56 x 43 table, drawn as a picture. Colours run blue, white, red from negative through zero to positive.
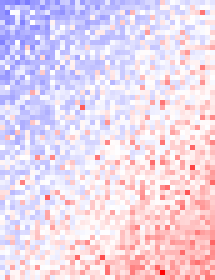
No regular stripes run through it. The ninth with the lowest average is the top left. On average the colour sits 50% of the way up the scale. The texture is fine-grained noise. Neither half mirrors the other. There is an overall slope up to the bottom right. The ninth with the highest average is the bottom right.
